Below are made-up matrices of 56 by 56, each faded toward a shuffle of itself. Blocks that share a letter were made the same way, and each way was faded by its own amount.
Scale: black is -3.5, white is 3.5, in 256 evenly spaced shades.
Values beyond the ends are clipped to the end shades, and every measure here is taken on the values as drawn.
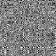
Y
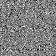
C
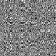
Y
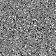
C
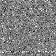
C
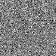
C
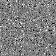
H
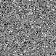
C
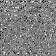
H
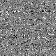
C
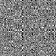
Y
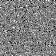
C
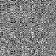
Y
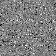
H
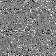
H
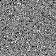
C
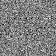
C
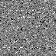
C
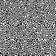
H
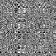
Y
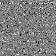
H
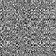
Y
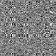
Y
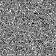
C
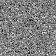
C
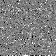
H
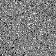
C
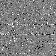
H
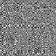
Y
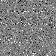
H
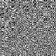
Y
